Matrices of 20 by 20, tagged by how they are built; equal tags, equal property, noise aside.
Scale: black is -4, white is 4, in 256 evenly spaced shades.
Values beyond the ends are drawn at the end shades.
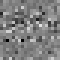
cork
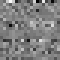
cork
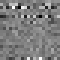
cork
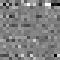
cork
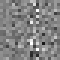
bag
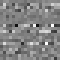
cork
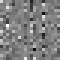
bag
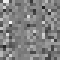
bag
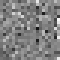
bag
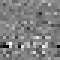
cork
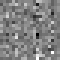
bag
